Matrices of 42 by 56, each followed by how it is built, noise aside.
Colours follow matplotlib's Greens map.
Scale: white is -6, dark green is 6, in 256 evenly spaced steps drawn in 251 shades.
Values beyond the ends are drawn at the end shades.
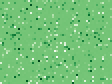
sparse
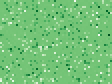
sparse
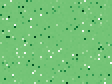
sparse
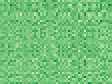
low rank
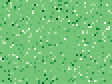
sparse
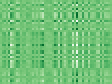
low rank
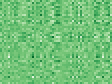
low rank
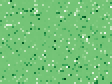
sparse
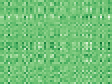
low rank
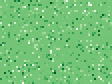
sparse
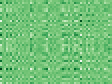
low rank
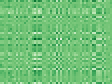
low rank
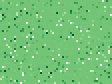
sparse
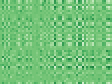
low rank
